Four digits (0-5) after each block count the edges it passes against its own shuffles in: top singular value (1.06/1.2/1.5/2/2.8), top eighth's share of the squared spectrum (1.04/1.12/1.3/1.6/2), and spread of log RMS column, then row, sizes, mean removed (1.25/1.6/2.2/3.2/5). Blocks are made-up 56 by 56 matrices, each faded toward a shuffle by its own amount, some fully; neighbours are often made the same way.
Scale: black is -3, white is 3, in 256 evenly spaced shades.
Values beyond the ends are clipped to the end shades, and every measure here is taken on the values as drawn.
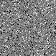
1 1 0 0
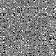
4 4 2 2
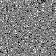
3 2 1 0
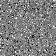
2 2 0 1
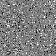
3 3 1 1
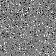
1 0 0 0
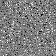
1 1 0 0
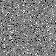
0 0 0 0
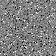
3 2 0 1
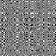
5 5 3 3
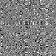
4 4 2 2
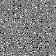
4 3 1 1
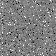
1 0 0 0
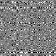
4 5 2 3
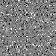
3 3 0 2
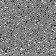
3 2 0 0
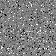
2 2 0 0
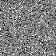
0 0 0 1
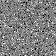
0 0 0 0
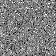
0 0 0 0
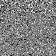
1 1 0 2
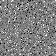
1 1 0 0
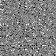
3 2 1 1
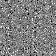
3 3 1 0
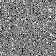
2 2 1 0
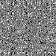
3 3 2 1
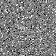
2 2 0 1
